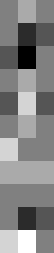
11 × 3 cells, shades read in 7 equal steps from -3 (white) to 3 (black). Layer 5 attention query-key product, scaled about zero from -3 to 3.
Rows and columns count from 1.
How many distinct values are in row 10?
3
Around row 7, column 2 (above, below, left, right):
-1 -1 -2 0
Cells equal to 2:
2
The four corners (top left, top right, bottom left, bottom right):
0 0 -2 0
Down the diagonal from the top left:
0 2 0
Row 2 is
0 2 1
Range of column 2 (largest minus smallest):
6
